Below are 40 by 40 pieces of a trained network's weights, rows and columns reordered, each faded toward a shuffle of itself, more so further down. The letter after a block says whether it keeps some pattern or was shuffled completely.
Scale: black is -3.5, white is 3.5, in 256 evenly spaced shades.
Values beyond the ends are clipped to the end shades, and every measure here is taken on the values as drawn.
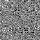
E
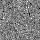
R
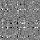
E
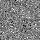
R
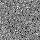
R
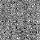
E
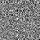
E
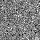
R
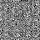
E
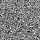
R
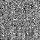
E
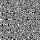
E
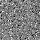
R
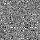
E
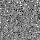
R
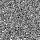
R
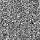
E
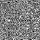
E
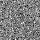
R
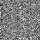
E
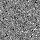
R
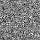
E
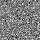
R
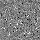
R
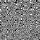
E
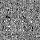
E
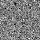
E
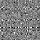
E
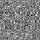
E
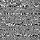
E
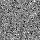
R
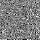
E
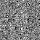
E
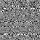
E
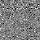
E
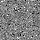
R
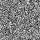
R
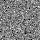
R
